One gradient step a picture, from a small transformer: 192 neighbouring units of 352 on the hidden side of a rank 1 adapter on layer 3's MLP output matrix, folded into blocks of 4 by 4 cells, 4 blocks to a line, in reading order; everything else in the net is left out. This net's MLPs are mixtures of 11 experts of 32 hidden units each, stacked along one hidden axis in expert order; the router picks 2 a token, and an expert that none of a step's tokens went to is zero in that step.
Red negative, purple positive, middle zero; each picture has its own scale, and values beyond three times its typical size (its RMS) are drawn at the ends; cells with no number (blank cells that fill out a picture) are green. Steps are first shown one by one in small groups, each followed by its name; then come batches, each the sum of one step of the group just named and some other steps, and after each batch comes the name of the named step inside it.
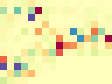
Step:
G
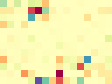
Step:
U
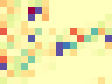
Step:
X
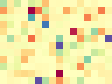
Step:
U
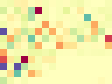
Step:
G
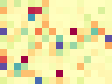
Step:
U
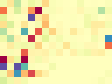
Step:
G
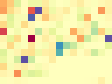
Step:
X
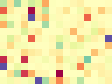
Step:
U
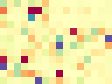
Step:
U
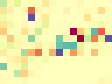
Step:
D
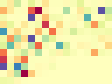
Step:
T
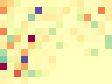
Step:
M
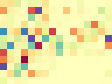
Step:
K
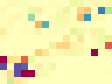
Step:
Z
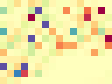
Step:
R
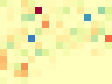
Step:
T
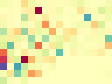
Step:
K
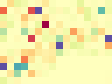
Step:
M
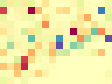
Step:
K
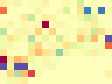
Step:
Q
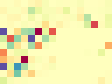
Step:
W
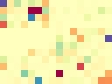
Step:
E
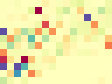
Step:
W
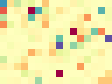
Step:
E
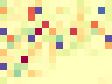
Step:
W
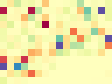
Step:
Q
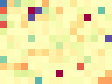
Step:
E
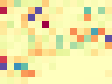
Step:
Q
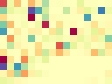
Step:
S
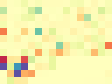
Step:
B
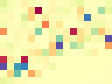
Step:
B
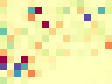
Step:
S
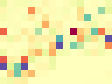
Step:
B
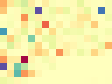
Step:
S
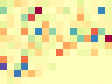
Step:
B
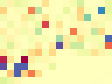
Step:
B
